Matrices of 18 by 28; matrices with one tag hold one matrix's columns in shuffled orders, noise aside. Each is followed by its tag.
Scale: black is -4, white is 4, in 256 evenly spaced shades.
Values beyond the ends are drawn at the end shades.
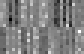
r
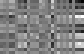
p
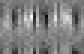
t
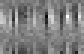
t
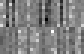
r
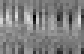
t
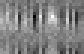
t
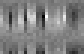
t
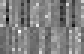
r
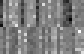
r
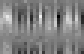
t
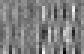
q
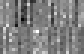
r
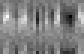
t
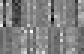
r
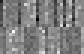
r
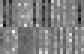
r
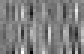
q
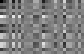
p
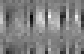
t
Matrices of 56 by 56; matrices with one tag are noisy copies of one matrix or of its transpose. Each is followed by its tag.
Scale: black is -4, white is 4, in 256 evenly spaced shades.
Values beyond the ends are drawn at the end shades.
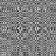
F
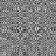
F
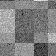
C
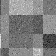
C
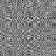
F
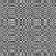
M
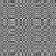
M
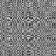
F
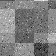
C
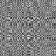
F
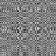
F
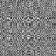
F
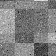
C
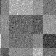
C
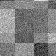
C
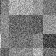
C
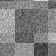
C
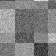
C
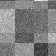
C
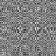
F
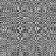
F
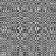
F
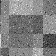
C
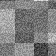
C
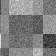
C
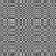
M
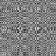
F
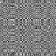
M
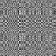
M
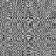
F
